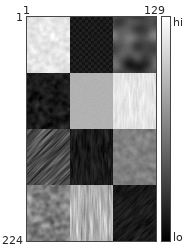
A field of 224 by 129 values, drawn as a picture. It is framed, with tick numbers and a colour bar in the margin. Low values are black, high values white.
It is made of 4 by 3 panels. Panel 1,1: very high, blotchy, faint in contrast. Panel 1,2: very low, checkered, faint in contrast. Panel 1,3: low, smooth. Panel 2,1: very low, blotchy, faint in contrast. Panel 2,2: high, flat. Panel 2,3: very high, streaked downward, faint in contrast. Panel 3,1: low, slanting up to the right. Panel 3,2: very low, streaked downward, faint in contrast. Panel 3,3: middling, blotchy, faint in contrast. Panel 4,1: middling, blotchy. Panel 4,2: high, streaked downward. Panel 4,3: very low, slanting up to the right, faint in contrast.
